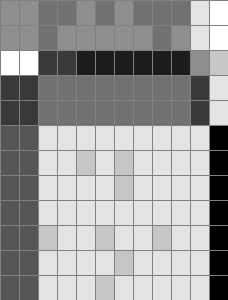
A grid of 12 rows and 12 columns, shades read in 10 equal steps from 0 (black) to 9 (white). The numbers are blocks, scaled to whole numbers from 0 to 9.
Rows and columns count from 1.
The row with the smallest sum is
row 3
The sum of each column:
44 44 73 75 74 72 72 74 72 74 81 41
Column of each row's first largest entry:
12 12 1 12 12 3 3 3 3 4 3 3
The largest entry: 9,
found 4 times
